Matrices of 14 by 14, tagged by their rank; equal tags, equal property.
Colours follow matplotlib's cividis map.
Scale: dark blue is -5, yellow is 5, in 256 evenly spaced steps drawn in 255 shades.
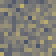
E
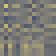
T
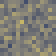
E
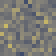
E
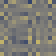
T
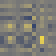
T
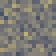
E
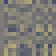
T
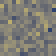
E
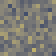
E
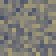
E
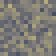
E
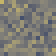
E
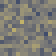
E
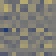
T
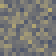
E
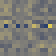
T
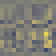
T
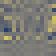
T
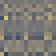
T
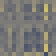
T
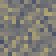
E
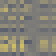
T
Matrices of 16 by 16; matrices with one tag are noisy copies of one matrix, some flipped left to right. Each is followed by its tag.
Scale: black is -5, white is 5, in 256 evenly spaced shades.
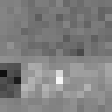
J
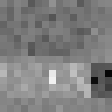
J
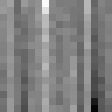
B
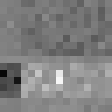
J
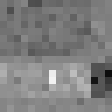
J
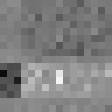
J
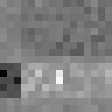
J
